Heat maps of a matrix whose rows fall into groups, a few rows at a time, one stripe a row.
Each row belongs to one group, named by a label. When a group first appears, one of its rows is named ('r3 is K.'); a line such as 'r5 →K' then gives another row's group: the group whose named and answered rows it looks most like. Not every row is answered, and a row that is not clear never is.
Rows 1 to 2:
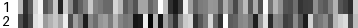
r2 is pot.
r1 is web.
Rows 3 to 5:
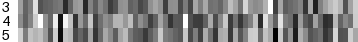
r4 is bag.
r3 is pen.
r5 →bag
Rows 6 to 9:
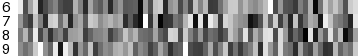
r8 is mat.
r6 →pen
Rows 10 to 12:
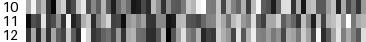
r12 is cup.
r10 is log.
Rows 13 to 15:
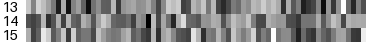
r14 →pen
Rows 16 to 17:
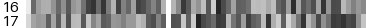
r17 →bag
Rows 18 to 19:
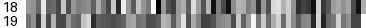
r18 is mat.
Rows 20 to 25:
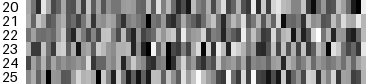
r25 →log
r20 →web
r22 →log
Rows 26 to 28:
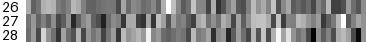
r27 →cup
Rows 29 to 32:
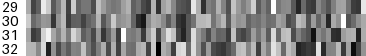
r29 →web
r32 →mat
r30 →web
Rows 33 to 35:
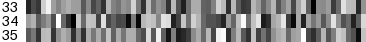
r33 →pot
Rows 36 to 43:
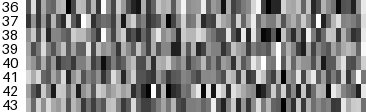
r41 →bag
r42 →web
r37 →cup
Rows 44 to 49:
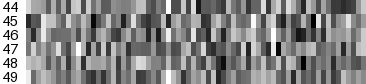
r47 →log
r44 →bag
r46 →pen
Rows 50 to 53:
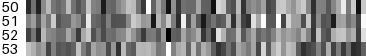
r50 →cup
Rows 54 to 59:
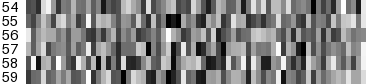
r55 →pen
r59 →pen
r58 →log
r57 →pen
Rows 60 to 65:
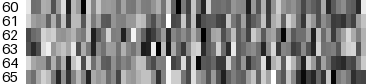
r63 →pot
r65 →mat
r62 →pot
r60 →web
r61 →bag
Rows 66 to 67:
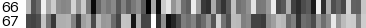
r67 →pen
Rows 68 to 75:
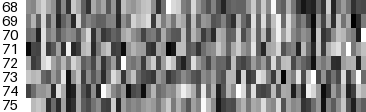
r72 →pot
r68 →mat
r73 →bag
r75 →mat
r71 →pen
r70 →cup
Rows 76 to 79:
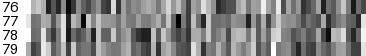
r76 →mat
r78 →web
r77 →web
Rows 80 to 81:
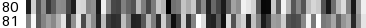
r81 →log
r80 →log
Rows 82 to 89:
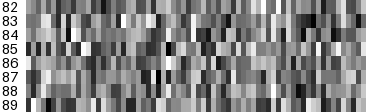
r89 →log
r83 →mat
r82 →cup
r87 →pot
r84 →bag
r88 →pen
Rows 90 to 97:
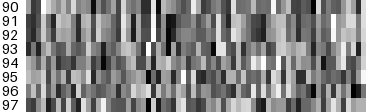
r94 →cup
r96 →mat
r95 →bag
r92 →pen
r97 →pen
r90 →pot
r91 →pen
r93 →cup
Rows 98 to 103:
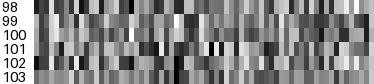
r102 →pen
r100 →pot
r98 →pen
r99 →web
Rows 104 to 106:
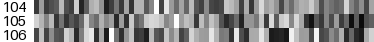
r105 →mat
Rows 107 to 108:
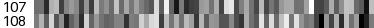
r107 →web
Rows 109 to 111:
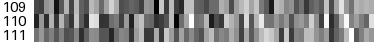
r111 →cup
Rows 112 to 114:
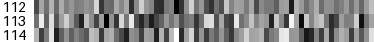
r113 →log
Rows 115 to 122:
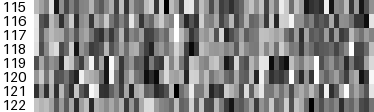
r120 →log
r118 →web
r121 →cup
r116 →web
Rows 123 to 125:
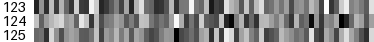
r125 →web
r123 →cup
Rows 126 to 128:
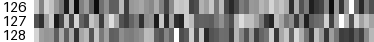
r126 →mat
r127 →pen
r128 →bag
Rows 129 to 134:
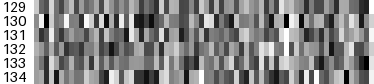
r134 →log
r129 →web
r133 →web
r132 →cup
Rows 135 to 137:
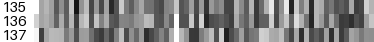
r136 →bag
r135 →bag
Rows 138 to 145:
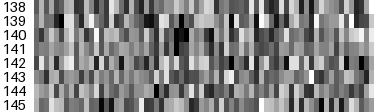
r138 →log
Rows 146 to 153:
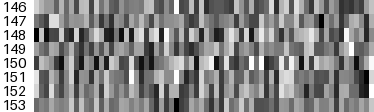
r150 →log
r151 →web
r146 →bag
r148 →cup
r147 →pot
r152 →web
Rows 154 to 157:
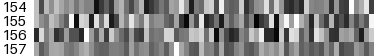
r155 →bag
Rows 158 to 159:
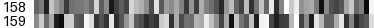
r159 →log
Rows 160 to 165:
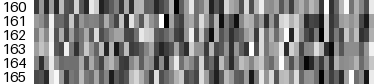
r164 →pen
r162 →mat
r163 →log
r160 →cup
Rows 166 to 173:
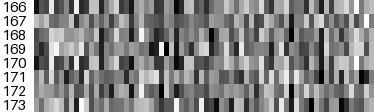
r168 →pot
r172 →bag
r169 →pot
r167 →bag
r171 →mat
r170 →pen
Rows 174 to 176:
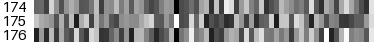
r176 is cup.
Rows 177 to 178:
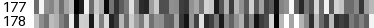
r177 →log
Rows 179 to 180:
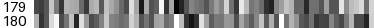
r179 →pen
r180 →web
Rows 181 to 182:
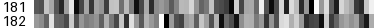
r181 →log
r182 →mat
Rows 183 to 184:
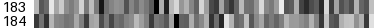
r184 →cup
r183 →pot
